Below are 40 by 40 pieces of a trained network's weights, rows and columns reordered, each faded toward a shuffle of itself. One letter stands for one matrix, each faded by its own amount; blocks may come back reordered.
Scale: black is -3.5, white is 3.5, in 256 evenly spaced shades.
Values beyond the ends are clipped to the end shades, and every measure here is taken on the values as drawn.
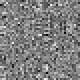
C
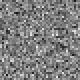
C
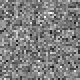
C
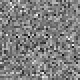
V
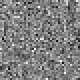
V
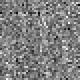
V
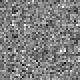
C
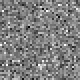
V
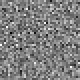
V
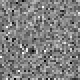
V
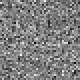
C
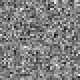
C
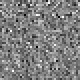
V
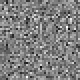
C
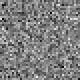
V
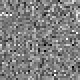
V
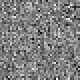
C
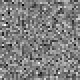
V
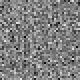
C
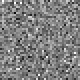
C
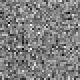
C
